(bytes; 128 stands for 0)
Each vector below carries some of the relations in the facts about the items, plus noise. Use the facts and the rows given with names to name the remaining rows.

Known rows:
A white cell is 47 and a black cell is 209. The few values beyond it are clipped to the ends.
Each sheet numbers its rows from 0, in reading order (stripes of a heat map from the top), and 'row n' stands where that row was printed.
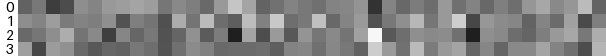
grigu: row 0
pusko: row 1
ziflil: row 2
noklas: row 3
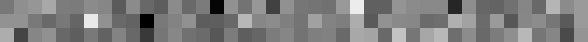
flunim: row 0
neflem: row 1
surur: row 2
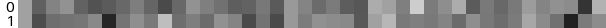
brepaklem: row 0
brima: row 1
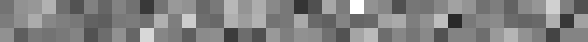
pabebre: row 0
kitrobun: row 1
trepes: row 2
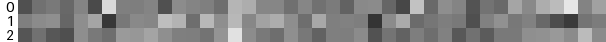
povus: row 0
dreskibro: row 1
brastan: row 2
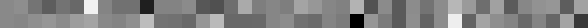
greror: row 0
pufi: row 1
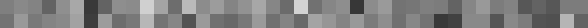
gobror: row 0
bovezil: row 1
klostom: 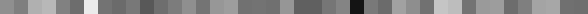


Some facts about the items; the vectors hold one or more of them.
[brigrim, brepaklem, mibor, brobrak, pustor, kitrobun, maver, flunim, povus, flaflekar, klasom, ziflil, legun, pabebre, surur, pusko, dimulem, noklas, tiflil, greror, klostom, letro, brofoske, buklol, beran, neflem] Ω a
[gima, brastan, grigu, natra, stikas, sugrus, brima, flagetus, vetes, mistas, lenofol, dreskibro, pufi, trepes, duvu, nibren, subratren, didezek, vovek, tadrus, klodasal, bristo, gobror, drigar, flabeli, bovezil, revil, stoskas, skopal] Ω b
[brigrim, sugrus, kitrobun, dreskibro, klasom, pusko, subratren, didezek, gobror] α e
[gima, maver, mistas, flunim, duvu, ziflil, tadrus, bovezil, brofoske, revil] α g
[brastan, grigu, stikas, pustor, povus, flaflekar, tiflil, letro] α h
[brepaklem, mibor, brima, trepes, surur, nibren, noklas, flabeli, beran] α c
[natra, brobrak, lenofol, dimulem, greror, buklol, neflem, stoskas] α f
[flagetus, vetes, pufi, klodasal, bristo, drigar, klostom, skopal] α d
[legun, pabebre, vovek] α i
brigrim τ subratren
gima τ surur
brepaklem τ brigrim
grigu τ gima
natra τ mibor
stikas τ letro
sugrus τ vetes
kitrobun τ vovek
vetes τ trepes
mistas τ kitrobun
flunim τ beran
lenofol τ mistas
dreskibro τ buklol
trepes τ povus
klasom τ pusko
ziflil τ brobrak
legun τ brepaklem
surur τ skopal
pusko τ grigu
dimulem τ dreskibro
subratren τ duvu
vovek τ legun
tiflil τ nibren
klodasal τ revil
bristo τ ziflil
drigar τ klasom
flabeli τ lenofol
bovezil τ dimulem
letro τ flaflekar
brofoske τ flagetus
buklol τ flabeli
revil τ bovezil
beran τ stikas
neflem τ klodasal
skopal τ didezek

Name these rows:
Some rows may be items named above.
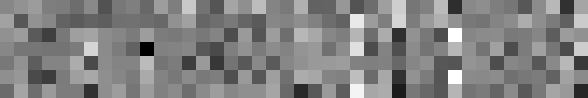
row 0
brigrim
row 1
mibor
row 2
natra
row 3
brobrak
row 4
gima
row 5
natra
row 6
vovek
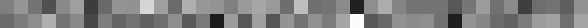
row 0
subratren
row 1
ziflil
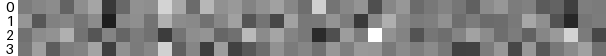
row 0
gobror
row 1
flabeli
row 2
pabebre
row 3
duvu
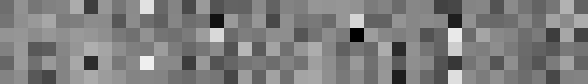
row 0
tadrus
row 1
flunim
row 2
klodasal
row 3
lenofol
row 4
mistas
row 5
stoskas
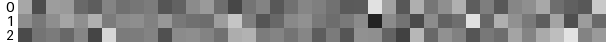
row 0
beran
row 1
bristo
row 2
povus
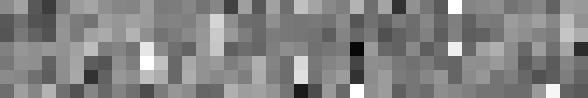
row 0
natra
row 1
brastan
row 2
stikas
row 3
vetes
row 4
sugrus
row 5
didezek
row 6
legun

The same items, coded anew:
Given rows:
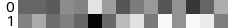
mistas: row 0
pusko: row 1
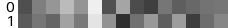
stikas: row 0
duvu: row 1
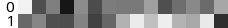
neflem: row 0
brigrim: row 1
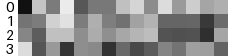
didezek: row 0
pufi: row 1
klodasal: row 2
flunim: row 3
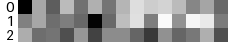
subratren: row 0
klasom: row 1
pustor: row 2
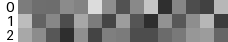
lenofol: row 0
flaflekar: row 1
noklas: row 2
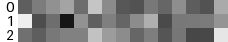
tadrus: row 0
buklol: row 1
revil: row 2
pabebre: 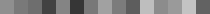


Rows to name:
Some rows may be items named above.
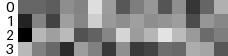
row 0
mistas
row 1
vovek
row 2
sugrus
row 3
beran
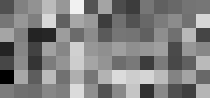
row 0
stikas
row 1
gima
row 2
brepaklem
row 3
vovek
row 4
flabeli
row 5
subratren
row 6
lenofol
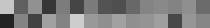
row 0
ziflil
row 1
vovek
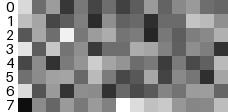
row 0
brobrak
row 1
surur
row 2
grigu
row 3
klostom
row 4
flabeli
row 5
natra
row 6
flunim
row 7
dreskibro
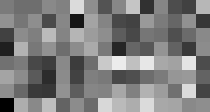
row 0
lenofol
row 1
povus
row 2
brastan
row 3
trepes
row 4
kitrobun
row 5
mibor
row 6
legun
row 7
gobror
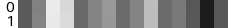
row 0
vetes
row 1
vetes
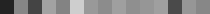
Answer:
vovek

